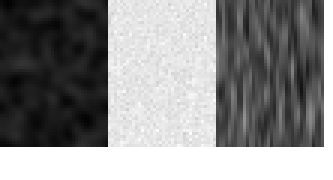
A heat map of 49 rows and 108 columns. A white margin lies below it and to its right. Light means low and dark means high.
It is made of 1 by 3 panels. Panel 1,1: very high, blotchy, faint in contrast. Panel 1,2: very low, fine-grained, faint in contrast. Panel 1,3: high, streaked downward.
